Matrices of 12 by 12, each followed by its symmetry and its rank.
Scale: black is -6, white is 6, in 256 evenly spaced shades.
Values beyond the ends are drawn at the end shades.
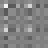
symmetric, rank one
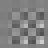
symmetric, rank one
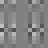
neither, rank one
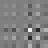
symmetric, rank one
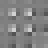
symmetric, rank one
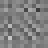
antisymmetric, rank two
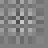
symmetric, rank one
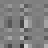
neither, rank one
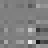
neither, rank one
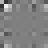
symmetric, rank one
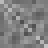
symmetric, full rank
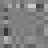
antisymmetric, rank two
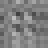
antisymmetric, rank two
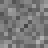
symmetric, full rank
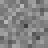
symmetric, full rank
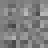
antisymmetric, rank two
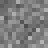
symmetric, full rank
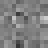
antisymmetric, rank two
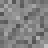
symmetric, full rank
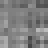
antisymmetric, rank two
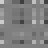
neither, rank one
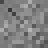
symmetric, full rank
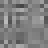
antisymmetric, rank two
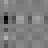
neither, rank one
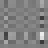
neither, rank one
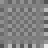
symmetric, rank one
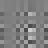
neither, rank one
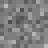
symmetric, full rank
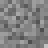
symmetric, full rank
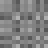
symmetric, rank one
